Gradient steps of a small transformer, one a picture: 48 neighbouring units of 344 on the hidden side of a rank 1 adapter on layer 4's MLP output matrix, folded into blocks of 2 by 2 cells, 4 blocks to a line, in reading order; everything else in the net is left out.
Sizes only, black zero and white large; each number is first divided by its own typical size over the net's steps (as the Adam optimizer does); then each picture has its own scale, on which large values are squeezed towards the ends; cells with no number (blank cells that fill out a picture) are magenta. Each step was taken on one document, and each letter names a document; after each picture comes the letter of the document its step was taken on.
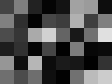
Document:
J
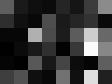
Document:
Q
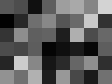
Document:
J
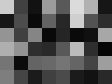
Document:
J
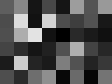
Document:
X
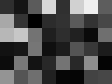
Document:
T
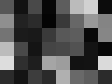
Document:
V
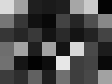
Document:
J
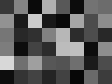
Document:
V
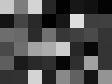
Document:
X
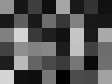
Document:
X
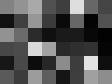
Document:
X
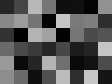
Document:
V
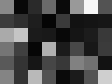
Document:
T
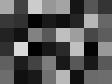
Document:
V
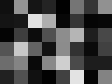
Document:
Q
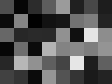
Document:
Q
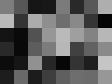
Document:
Q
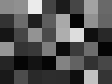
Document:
J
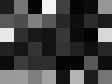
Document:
T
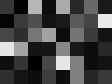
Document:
V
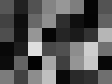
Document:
X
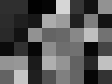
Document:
Q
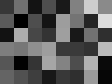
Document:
J
